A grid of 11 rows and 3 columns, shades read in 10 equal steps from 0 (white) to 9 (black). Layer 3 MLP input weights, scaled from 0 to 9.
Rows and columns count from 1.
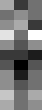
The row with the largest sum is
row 6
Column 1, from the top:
3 5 4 1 4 7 6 4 4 2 3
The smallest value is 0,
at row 4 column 3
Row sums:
15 14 14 6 14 22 21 17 15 10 12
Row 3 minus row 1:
1 -4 2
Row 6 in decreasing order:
8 7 7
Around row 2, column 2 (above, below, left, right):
7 3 5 5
